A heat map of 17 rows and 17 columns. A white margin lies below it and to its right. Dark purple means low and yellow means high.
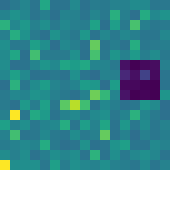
A few values lie far out on both sides of the bulk. The bottom right is the calmest part. An odd patch, lower than its surroundings, sits in the middle right. The ninth with the lowest average is the middle right. No single row or column stands out from its neighbours.
